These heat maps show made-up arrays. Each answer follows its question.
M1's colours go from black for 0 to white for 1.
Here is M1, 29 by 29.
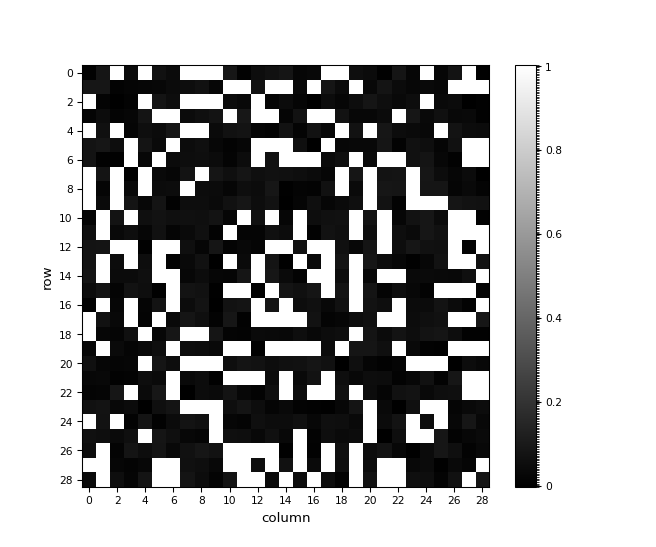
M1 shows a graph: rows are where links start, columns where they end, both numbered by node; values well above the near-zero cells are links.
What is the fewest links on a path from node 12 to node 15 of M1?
2
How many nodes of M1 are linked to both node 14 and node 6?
7
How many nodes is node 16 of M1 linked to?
8
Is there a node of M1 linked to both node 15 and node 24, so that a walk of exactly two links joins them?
yes
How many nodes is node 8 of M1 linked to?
7
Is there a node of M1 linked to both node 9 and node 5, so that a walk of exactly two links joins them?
no
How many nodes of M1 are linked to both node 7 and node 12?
1
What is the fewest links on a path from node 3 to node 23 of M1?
4
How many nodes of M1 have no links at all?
0
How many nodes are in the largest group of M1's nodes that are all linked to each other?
6
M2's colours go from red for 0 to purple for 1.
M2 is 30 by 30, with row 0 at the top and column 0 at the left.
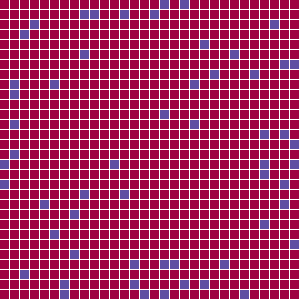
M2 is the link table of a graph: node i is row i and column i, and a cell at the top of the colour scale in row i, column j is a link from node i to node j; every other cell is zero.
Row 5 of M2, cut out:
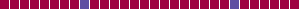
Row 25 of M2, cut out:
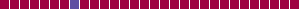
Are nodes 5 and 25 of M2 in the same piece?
no
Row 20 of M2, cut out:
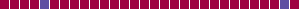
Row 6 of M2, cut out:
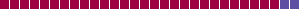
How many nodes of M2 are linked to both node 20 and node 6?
1
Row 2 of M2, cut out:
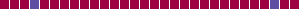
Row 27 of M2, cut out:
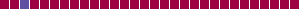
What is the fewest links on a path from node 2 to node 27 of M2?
1
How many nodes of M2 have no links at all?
1
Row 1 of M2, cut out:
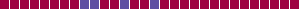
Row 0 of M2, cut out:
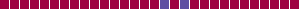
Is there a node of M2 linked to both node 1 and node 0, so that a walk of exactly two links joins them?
no
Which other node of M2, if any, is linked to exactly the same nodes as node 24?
node 14
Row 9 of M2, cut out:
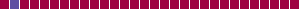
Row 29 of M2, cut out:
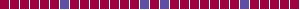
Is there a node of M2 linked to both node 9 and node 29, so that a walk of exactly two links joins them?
no
